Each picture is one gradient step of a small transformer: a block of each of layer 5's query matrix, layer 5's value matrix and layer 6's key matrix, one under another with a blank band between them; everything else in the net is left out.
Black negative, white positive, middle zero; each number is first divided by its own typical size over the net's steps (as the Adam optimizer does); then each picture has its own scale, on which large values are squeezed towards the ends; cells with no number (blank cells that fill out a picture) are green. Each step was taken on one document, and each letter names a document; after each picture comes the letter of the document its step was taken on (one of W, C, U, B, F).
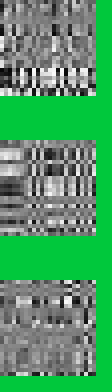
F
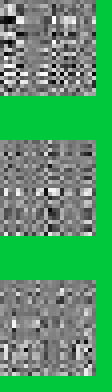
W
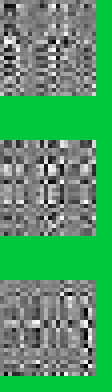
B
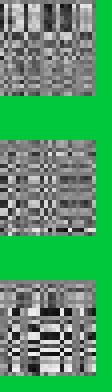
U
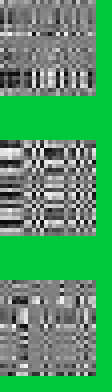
F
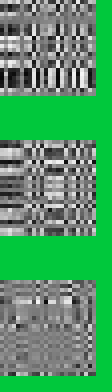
F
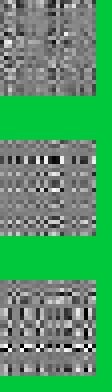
B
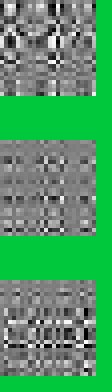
B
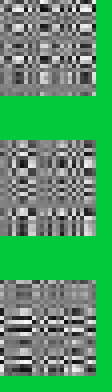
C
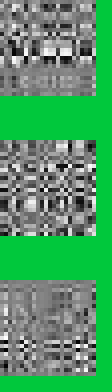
U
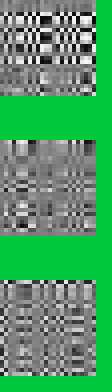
C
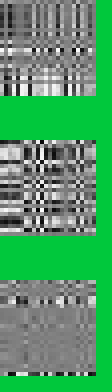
F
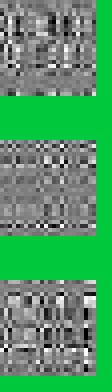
B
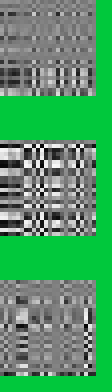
F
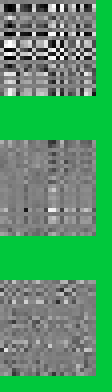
W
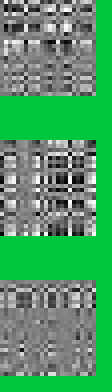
U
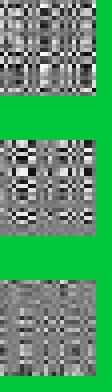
C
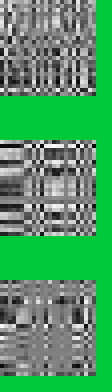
F
